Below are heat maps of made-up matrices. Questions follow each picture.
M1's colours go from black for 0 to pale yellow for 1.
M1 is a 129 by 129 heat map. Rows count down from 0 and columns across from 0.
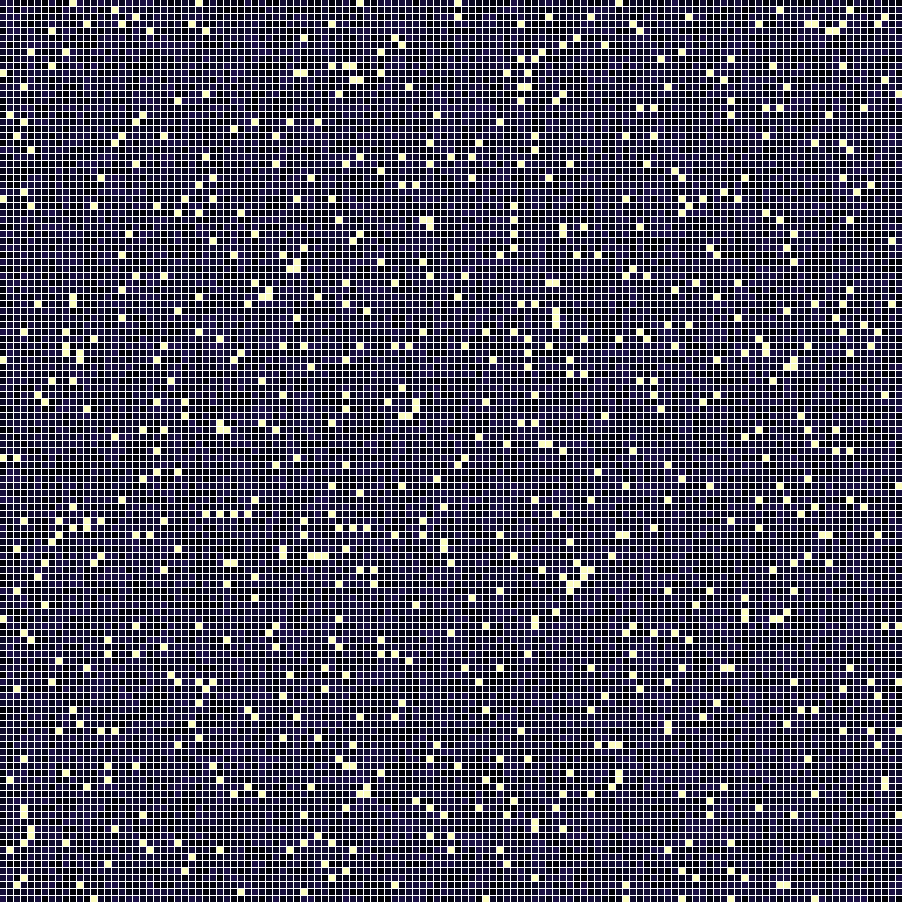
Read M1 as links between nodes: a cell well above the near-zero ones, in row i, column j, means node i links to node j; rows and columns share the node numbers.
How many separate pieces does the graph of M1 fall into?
2
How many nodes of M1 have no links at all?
1
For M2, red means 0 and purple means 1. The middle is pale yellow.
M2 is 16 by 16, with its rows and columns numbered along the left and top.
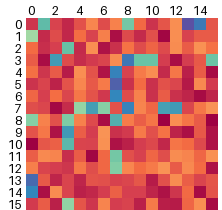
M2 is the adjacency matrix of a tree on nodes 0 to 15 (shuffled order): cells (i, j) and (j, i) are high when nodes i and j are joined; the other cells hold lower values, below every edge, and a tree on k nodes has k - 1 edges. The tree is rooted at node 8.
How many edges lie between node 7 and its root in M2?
1
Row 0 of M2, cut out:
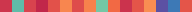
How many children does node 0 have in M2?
3
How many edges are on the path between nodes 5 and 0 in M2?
3
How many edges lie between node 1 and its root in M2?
2
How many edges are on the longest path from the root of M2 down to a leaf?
2
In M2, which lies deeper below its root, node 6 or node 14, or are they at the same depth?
the same depth
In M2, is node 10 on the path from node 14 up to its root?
no
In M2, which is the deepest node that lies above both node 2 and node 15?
3
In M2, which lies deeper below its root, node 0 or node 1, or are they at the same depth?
node 1
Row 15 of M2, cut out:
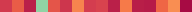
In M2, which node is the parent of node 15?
3
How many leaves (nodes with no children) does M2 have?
12
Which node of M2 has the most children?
7
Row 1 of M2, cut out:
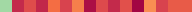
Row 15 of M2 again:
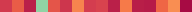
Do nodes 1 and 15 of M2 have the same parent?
no
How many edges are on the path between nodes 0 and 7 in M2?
2
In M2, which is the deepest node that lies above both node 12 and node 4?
7
